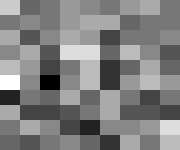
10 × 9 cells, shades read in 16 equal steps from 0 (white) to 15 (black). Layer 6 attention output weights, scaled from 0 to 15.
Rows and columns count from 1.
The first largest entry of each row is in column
2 7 6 3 6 3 1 2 5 6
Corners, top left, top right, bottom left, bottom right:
3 8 9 4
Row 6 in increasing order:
0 4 4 6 6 7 7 12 15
